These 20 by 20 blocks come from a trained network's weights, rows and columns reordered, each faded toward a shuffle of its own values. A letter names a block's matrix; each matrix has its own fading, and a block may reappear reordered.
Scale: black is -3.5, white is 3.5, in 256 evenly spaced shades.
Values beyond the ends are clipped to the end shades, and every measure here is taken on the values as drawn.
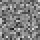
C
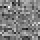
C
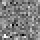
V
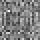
C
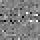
V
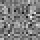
C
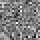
C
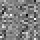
C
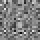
C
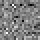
V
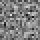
C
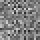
C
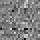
V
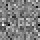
V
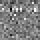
V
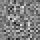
C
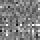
V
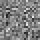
C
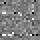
V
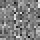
C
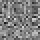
C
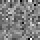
V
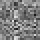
C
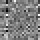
C
